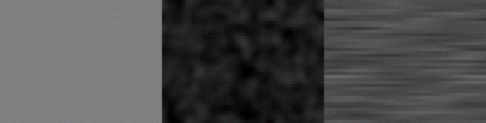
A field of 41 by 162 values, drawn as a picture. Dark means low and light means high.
The table splits into one row of 3 panels. Panel 1,1: middling, flat. Panel 1,2: very low, blotchy, faint in contrast. Panel 1,3: low, streaked across, faint in contrast.
